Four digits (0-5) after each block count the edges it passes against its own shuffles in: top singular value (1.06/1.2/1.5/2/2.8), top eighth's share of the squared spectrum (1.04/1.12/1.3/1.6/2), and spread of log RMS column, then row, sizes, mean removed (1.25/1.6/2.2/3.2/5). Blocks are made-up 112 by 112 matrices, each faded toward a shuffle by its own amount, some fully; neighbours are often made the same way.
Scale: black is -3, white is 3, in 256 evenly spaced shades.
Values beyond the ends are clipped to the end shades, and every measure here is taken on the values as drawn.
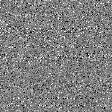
1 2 0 3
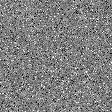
0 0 0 0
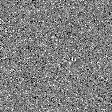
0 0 0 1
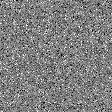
0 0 0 0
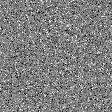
0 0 0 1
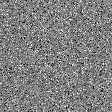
0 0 0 0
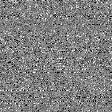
1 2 0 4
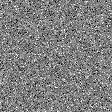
0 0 0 0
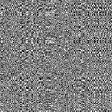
5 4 3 3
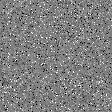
2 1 0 0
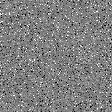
3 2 1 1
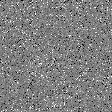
3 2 0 0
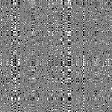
5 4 4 3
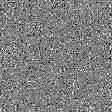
4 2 2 1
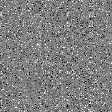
3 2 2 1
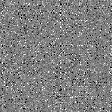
4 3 2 1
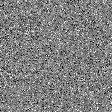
2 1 0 0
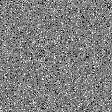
3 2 0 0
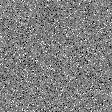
1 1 0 0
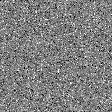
2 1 0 0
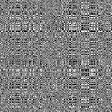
5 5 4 4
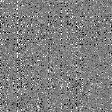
2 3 3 3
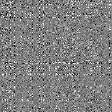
2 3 4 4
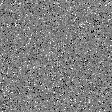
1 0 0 0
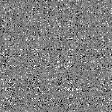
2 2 3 3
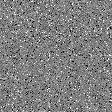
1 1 1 0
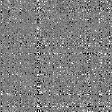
2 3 4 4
